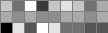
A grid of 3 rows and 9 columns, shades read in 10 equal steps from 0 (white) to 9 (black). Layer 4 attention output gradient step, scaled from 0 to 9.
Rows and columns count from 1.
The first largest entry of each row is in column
4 2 1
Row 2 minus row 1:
1 -1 3 -3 2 2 1 -1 0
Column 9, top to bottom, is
3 3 6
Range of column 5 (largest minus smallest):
3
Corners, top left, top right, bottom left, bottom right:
2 3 9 6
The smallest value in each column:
2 1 0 0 1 1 2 4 3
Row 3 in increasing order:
0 1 1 5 5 6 6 6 9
